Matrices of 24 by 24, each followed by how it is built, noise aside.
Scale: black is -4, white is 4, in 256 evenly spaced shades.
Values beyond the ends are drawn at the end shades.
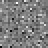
noise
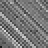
Toeplitz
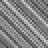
Toeplitz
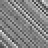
Toeplitz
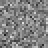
noise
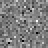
noise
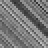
Toeplitz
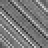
Toeplitz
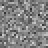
noise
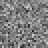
noise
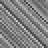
Toeplitz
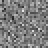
noise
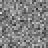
noise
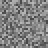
noise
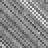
Toeplitz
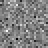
noise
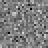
noise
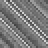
Toeplitz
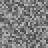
noise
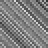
Toeplitz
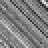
Toeplitz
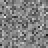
noise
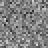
noise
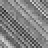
Toeplitz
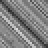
Toeplitz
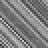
Toeplitz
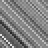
Toeplitz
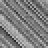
Toeplitz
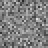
noise
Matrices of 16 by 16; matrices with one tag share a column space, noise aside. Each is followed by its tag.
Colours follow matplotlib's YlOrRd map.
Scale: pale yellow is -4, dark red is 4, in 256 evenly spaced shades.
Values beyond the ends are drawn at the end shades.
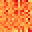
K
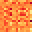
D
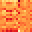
K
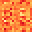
D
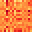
K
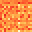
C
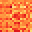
C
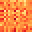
K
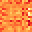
D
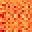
C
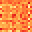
C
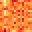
K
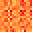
K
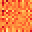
K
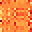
D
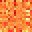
K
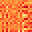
C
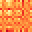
K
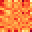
K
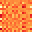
C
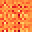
C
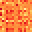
D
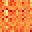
K
